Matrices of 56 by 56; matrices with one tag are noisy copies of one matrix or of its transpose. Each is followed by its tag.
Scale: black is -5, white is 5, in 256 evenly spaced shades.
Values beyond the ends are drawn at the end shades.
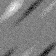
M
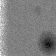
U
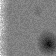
U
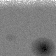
U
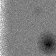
U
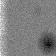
U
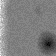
U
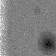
U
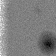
U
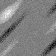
M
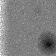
U
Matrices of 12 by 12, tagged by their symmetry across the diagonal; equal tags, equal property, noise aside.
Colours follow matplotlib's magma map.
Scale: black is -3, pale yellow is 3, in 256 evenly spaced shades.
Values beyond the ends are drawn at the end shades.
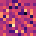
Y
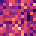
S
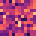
Y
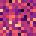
Y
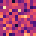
S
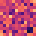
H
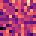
Y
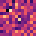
H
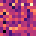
Y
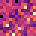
H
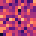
Y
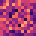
H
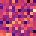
S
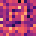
Y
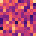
S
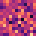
Y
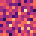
H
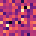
Y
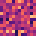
Y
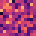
H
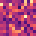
S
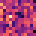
S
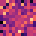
H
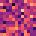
S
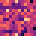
S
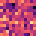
S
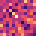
H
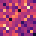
H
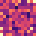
H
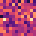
S
